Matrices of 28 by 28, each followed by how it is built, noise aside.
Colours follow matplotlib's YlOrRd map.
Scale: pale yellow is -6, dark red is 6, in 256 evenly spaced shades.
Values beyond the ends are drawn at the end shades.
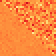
upper triangular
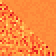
lower triangular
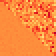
upper triangular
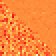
lower triangular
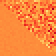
upper triangular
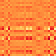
low rank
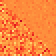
lower triangular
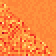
lower triangular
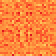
low rank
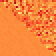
upper triangular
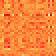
low rank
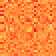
low rank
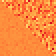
upper triangular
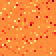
sparse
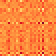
low rank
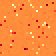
sparse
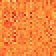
low rank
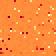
sparse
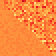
upper triangular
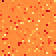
sparse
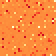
sparse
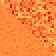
upper triangular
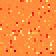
sparse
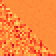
lower triangular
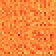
low rank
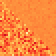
lower triangular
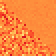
lower triangular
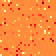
sparse
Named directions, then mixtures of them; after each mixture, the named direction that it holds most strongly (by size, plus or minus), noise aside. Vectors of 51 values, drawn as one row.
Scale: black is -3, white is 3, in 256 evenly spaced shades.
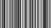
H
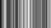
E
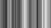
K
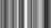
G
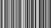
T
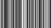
T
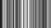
E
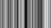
G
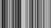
K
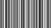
H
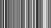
H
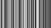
T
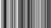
E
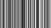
T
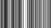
K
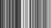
E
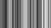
K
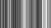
K
